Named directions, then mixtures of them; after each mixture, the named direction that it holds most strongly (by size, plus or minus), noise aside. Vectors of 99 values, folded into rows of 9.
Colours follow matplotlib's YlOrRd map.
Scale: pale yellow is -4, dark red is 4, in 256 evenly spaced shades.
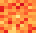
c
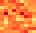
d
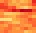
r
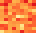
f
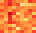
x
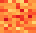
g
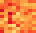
x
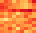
r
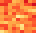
f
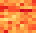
r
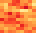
r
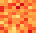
c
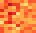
x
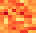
d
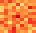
c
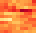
r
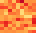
d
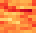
r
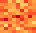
g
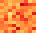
x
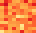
f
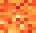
c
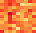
x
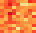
x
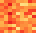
x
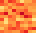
d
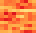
r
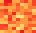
f
